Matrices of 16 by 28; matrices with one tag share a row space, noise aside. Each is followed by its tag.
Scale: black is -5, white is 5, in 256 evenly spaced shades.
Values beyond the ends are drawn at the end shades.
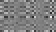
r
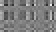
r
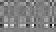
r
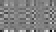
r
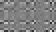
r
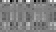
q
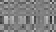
r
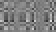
r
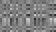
q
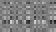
q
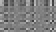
r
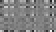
r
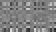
q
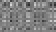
q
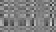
r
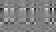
r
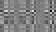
r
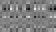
q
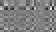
r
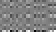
q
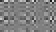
r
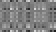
q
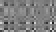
r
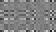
r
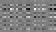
q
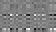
q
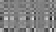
r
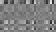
r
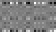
q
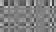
r
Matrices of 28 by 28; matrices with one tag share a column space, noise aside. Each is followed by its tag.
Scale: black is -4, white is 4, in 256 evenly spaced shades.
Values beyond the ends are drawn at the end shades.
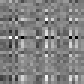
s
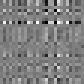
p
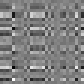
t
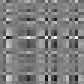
s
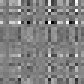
p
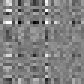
p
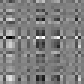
s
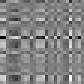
s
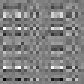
t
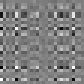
t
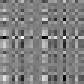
s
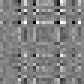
p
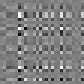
t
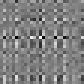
s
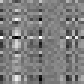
s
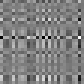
s
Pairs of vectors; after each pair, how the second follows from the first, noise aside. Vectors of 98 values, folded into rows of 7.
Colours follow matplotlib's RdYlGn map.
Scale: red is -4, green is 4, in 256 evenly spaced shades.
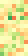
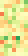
reversed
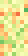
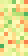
reversed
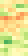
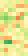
sign-scrambled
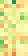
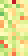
sign-scrambled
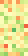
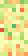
reversed
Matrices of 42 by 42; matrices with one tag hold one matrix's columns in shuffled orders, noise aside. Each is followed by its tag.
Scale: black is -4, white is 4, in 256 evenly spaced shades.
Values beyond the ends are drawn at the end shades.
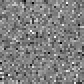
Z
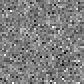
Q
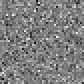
Z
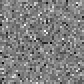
Z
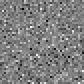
Q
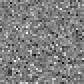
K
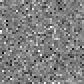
Q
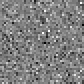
Z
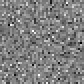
Z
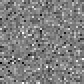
K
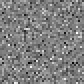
K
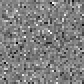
Z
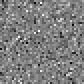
Z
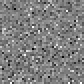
Q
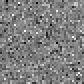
Z
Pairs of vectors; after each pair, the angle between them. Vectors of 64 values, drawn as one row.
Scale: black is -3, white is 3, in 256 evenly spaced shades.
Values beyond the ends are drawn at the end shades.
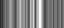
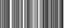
partly aligned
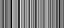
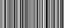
partly opposed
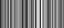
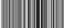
nearly opposite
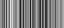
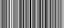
nearly parallel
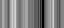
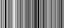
partly aligned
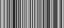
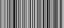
nearly parallel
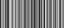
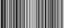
partly opposed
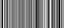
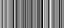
partly aligned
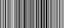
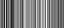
nearly opposite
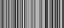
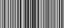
orthogonal
